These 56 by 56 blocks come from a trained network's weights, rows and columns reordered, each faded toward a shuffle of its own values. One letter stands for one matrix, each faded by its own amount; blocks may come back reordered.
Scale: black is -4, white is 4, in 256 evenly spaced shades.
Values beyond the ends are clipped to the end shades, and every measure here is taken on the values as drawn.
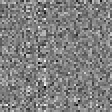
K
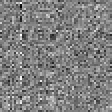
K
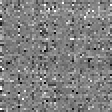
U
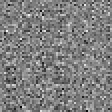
K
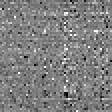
U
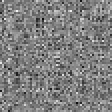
K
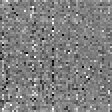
U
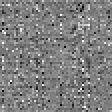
U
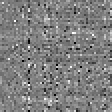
U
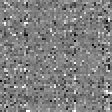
U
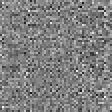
K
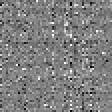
U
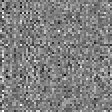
K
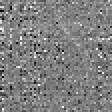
U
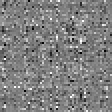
U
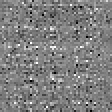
U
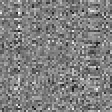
K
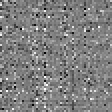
U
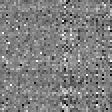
U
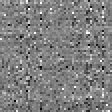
U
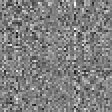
K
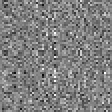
K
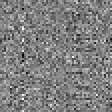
K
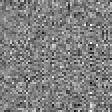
K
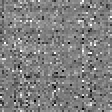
U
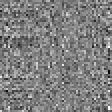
K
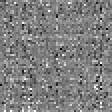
U
